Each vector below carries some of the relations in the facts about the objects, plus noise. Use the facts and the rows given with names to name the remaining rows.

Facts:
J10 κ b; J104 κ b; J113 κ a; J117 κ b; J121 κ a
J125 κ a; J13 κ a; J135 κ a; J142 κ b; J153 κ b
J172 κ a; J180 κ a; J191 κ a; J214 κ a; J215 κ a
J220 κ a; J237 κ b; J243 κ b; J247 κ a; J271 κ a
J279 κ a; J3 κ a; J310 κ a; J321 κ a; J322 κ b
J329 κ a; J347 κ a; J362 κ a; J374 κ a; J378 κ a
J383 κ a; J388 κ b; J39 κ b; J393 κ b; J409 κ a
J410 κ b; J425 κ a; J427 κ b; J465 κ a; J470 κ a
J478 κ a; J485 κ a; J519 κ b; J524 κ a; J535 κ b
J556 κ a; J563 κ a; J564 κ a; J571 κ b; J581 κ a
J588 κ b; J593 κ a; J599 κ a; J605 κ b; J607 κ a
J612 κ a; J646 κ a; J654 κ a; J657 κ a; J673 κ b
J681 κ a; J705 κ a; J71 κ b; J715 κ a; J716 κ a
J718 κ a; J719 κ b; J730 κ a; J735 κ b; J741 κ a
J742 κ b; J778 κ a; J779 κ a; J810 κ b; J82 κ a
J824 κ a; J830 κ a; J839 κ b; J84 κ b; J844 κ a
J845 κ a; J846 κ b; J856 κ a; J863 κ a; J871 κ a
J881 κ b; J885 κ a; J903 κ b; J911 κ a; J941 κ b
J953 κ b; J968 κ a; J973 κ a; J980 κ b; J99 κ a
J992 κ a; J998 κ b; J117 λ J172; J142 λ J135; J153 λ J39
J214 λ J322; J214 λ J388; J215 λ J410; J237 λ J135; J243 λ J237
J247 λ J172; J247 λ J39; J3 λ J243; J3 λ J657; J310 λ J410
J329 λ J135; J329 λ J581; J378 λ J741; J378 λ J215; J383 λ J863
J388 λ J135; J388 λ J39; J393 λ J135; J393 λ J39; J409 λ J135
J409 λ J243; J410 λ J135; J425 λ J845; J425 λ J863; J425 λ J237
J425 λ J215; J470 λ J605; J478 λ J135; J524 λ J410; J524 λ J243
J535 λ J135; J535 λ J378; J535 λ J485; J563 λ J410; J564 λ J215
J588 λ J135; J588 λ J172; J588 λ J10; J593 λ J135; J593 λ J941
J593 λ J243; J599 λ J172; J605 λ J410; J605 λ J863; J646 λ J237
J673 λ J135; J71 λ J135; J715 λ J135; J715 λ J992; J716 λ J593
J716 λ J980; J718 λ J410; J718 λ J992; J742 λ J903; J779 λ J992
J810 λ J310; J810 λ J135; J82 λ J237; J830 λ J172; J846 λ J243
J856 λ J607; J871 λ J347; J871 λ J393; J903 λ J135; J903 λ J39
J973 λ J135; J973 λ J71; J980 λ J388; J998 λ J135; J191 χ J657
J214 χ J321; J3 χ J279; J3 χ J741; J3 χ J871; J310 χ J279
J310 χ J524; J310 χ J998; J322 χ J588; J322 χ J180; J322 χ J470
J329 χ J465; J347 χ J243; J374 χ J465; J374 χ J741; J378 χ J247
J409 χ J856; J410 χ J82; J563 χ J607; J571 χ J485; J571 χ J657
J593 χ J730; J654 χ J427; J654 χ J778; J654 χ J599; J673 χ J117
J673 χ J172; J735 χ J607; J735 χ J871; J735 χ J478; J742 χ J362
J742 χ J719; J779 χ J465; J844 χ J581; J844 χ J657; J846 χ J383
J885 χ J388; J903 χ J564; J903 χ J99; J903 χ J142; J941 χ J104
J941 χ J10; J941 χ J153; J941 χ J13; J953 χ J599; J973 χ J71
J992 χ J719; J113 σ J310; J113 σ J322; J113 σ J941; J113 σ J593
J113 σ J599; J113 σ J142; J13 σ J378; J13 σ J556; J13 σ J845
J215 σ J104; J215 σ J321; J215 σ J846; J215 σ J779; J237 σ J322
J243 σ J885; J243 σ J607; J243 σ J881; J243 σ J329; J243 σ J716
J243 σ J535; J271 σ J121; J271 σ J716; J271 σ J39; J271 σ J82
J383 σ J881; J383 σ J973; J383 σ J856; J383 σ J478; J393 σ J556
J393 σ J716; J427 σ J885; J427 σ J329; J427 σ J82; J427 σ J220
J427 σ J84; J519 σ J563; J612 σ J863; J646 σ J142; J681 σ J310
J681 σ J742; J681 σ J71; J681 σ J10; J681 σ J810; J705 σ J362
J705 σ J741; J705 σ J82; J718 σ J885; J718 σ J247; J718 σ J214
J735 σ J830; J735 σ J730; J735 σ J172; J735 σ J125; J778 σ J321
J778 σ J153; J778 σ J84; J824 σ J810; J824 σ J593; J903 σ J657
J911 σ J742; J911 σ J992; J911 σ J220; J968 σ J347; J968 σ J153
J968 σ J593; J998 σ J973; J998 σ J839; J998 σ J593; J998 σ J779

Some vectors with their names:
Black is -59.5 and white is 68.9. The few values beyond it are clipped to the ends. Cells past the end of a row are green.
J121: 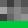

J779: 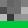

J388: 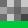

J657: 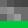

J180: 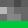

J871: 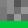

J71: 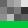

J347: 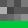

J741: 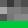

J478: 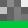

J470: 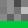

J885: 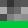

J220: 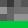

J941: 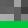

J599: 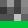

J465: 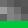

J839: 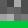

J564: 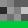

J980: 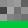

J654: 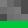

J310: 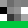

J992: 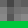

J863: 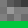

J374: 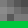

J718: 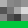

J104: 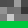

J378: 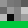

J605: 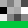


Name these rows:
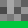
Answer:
J117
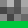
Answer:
J646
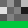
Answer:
J135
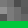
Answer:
J612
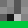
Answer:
J247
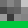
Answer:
J593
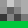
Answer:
J243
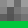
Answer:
J383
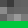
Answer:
J321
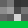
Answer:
J172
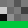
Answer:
J13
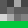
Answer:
J322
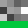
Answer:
J524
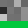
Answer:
J742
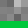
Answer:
J535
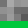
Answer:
J588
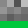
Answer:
J715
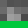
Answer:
J99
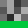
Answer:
J830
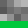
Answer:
J810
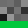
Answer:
J778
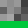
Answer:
J735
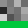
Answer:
J846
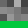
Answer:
J39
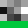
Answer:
J215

